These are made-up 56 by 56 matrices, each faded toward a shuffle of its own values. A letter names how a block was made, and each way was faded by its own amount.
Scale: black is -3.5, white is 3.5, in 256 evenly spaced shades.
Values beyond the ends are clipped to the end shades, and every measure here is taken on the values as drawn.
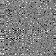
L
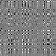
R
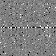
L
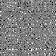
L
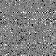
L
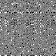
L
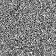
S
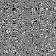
L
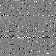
L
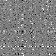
L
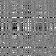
R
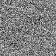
S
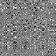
L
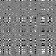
R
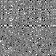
L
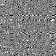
L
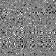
L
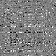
L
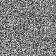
S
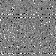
L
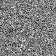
S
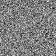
S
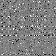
L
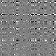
R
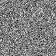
S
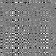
R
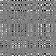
R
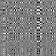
R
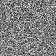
S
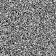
S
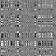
R
